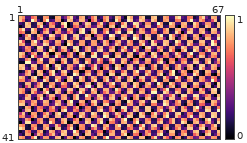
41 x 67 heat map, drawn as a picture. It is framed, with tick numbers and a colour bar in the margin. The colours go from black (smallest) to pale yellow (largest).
Histogram: two levels. Seam: none. Grain: checkered. Average level on the scale: 50%. Slope: none. Mirror symmetry: none.
